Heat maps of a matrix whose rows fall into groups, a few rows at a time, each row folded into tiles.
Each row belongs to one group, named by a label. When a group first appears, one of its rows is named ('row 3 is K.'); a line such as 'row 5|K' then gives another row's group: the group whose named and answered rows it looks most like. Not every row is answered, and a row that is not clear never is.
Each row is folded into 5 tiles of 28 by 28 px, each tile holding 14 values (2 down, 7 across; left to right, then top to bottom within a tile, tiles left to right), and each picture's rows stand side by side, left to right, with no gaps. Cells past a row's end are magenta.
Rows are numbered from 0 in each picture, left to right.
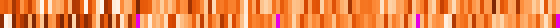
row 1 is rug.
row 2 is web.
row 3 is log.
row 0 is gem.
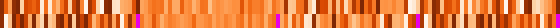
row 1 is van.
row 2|log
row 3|gem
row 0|gem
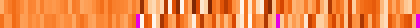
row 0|van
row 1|web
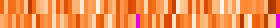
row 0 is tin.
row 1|tin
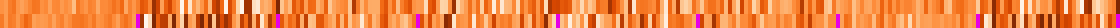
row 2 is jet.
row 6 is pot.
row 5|van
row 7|gem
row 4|rug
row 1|gem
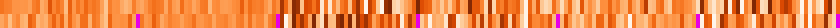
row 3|rug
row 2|gem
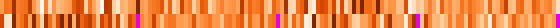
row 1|van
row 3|pot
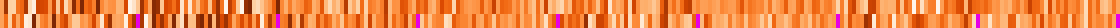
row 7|rug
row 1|gem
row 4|jet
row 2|jet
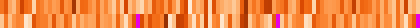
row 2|log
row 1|jet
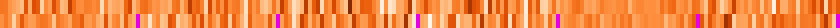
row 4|van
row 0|web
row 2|web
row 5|tin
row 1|rug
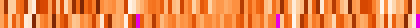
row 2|web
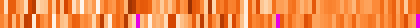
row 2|tin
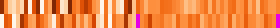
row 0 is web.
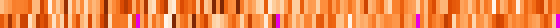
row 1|log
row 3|tin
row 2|pot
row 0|jet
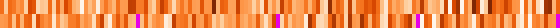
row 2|rug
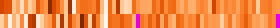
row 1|jet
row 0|rug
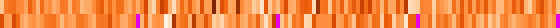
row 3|pot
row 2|log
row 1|log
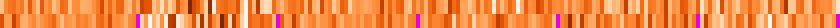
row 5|pot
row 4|jet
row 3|tin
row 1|rug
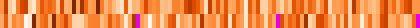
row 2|jet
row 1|rug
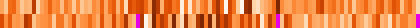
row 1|gem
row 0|tin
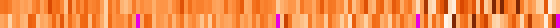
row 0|rug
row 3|log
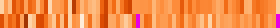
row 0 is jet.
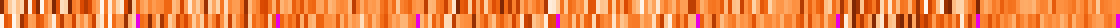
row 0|web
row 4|tin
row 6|gem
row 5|van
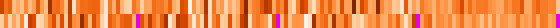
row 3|pot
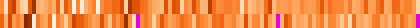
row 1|web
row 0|tin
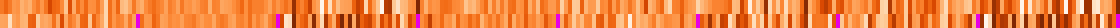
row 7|gem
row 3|jet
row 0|rug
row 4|pot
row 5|jet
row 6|rug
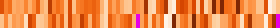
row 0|rug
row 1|log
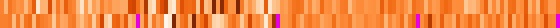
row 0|tin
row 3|jet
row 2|van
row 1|log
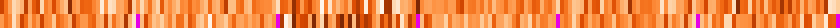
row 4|web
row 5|log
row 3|pot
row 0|web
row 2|gem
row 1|pot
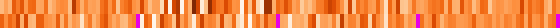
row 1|web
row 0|jet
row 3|van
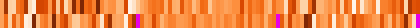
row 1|van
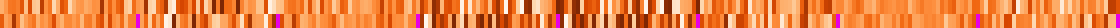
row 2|van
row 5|jet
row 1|log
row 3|gem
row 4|gem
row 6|van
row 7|tin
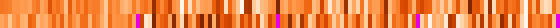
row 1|gem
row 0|rug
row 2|jet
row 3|rug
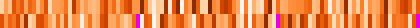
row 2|jet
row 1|web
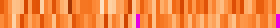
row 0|web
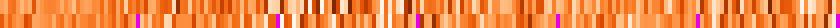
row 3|van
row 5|web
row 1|log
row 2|web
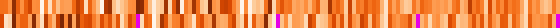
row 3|rug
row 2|rug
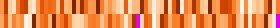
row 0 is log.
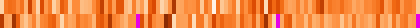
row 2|pot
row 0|van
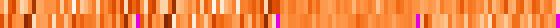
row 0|tin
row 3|pot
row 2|tin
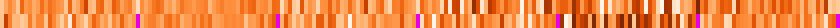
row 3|web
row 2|pot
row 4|gem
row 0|pot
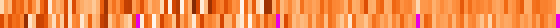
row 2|pot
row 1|web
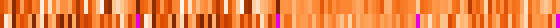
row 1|gem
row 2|pot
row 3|rug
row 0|gem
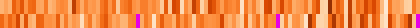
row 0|jet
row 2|rug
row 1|web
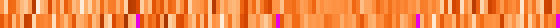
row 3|web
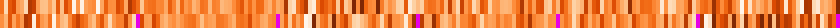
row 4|web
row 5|gem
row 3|van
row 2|log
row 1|van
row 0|tin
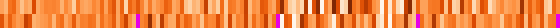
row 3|van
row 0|tin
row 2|web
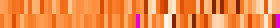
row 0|van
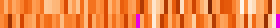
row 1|web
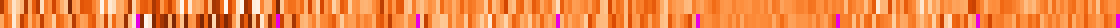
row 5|van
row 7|jet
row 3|pot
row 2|van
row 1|gem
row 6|tin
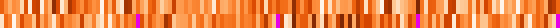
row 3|tin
